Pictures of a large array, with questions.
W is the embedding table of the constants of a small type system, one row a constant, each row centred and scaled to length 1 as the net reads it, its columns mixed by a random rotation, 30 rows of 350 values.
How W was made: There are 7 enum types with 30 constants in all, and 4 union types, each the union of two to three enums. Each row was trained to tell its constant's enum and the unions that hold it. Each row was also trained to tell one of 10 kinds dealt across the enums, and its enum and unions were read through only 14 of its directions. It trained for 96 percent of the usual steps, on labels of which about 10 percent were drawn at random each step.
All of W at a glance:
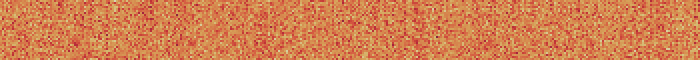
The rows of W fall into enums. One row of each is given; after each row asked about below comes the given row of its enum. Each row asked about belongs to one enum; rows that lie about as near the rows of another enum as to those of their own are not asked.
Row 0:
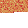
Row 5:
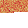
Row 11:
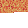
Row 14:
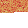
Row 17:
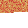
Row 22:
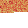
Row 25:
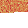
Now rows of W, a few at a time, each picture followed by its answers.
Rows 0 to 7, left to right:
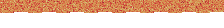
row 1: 14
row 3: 22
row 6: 14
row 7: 22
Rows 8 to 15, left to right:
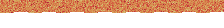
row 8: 17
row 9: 14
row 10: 25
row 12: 22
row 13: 14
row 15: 22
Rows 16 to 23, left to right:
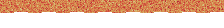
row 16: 0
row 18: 25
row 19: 17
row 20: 11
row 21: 17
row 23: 11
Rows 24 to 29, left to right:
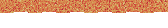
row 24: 22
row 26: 11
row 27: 14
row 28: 25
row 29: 17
